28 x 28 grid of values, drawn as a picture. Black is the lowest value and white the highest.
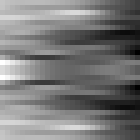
Roughest part: middle left. Mirror symmetry: top to bottom. Grain: streaks across. Average level on the scale: 50%. Slope: up to the left.
